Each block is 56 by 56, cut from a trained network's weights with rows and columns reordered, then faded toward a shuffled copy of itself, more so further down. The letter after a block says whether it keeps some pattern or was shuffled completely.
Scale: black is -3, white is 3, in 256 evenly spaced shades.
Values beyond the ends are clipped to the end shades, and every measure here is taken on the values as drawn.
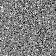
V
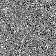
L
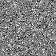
L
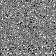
L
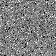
V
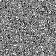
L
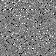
L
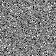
V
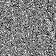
L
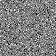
L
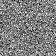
L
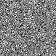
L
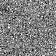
V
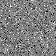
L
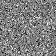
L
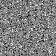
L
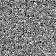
V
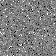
V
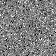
V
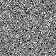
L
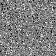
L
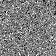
V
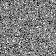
V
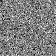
V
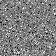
V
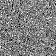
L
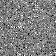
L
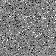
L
